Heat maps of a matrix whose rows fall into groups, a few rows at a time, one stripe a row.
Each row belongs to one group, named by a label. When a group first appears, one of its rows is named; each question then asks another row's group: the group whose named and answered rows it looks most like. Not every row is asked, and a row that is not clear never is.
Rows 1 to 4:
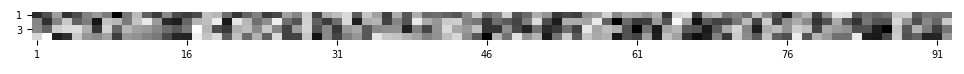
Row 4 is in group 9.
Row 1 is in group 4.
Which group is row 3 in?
9
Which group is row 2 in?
9
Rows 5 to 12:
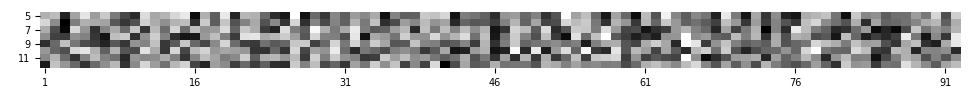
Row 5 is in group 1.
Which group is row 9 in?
4
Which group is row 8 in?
9
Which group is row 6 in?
1
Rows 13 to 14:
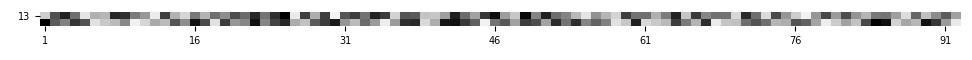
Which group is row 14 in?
4
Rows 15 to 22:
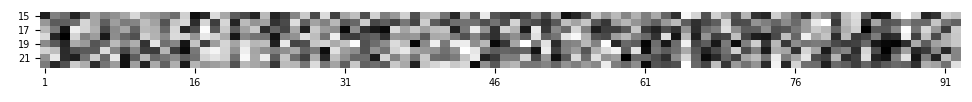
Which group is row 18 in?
1
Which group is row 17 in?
1
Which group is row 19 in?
9
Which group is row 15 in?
4
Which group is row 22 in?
9
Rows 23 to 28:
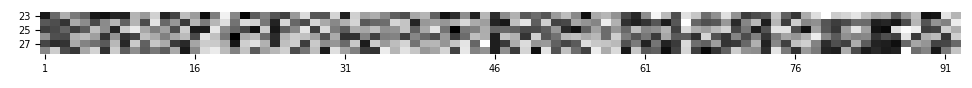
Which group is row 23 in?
4
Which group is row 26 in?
1
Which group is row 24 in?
9
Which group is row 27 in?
9
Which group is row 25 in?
4
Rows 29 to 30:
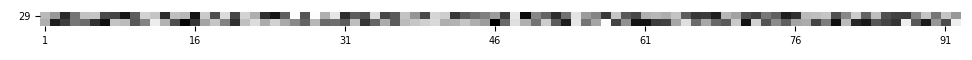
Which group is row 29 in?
1
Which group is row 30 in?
9
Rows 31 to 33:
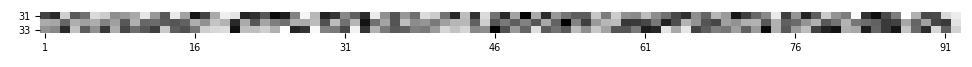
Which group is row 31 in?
4
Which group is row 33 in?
9
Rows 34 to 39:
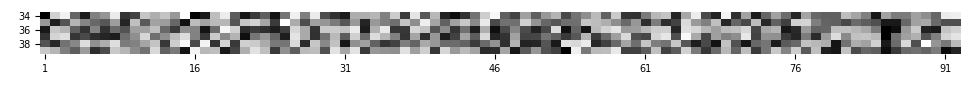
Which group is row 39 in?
9
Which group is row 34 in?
4
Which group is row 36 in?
4
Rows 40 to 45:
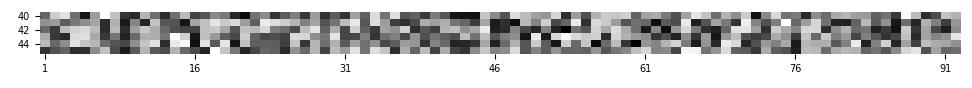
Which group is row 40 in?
4
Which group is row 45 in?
4
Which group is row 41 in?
9
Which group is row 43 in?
1
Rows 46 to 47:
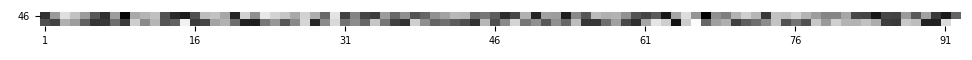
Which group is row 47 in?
4
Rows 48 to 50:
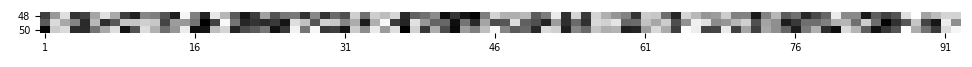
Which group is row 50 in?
4
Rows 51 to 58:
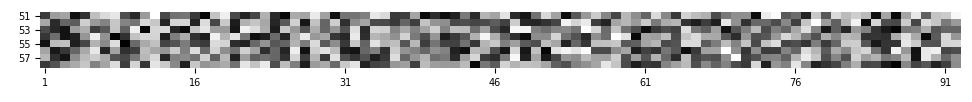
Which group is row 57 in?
1
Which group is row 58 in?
9
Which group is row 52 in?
1
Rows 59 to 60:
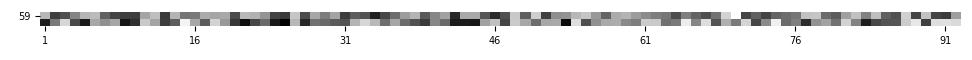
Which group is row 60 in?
4
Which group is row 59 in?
1
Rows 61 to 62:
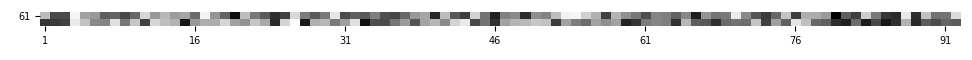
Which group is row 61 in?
1
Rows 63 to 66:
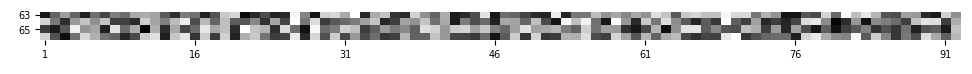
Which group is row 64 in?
1
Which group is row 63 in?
4
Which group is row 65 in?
9
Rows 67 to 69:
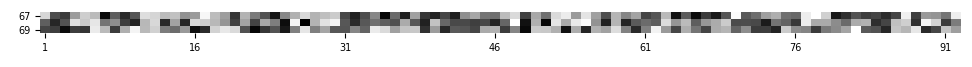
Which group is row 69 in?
4
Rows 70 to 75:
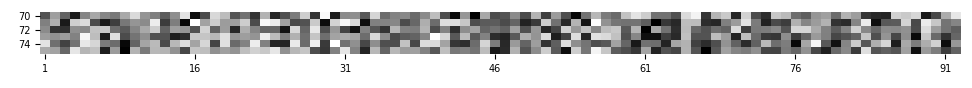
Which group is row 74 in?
1
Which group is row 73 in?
9
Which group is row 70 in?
4
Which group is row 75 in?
9
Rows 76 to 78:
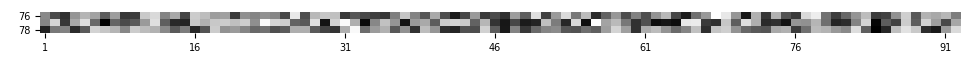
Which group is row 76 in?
1
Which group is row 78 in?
4
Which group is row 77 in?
9
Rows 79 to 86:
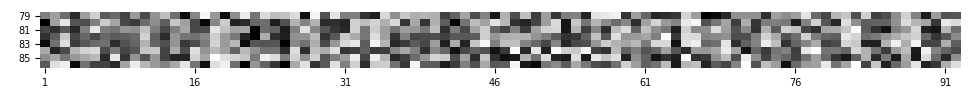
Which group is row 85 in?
9
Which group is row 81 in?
4
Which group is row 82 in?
4
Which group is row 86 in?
4
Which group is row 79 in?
9
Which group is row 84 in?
1
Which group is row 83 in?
4
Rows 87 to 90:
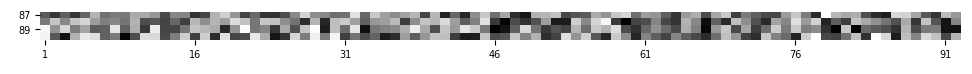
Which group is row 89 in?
9
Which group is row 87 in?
4
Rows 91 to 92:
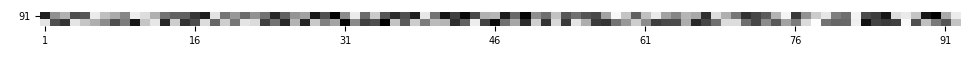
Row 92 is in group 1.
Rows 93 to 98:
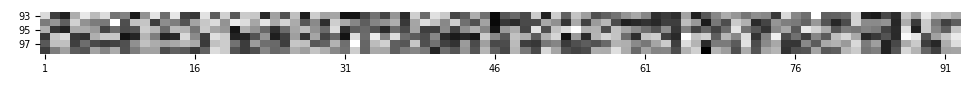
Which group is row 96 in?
4
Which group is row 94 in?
9
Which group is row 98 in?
4
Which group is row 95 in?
1
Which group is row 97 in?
4
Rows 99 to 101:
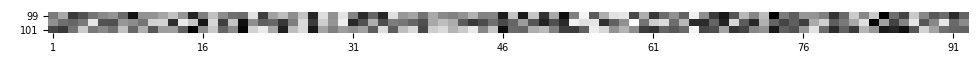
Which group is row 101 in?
9
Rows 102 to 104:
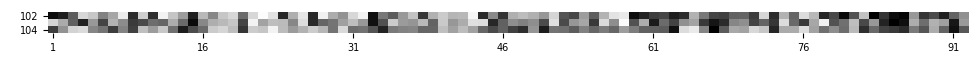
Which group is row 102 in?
9
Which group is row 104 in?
9
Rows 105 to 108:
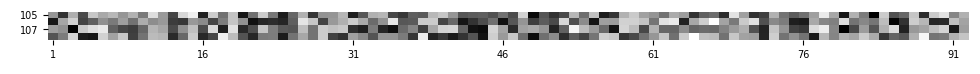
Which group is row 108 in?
4
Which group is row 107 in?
1
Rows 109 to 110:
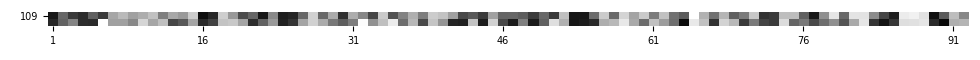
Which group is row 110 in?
4
